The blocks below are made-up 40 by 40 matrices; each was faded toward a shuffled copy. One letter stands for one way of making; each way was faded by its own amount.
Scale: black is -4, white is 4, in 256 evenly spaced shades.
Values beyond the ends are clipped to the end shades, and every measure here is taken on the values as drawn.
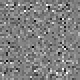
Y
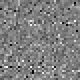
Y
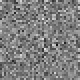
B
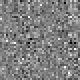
B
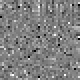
Y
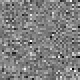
B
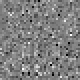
Y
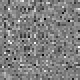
Y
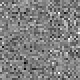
B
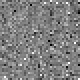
Y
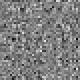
B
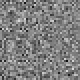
B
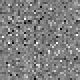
Y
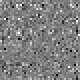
Y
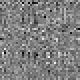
B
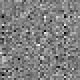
B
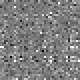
Y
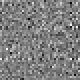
B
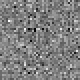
B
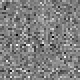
B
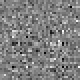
B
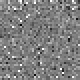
Y
